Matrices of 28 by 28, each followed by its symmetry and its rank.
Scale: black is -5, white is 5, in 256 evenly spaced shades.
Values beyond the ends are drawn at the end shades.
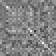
symmetric, rank five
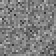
symmetric, full rank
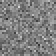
antisymmetric, full rank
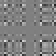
symmetric, rank one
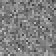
antisymmetric, full rank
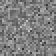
symmetric, full rank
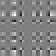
symmetric, rank one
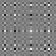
symmetric, rank one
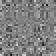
neither, rank five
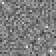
symmetric, full rank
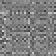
neither, rank five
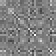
symmetric, rank five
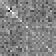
symmetric, rank five
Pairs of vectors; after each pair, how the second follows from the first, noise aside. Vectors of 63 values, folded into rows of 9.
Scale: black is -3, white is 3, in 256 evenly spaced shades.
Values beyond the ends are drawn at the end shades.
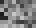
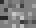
partly zeroed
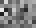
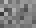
shrunk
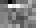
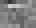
shrunk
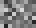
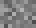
shrunk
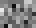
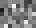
negated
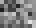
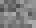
shrunk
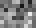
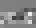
partly zeroed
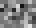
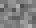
shrunk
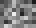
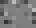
partly zeroed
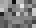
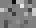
partly zeroed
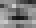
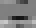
partly zeroed
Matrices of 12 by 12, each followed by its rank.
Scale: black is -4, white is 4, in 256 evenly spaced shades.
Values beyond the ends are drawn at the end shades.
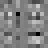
two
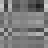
one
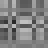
one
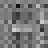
two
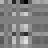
one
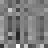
two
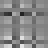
one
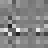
two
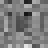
two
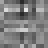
two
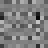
two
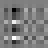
one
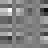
one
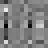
two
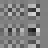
one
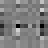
two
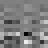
two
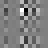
one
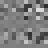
two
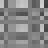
one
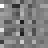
two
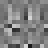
two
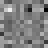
two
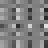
one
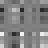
one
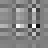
one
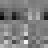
two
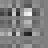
one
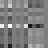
one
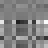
one
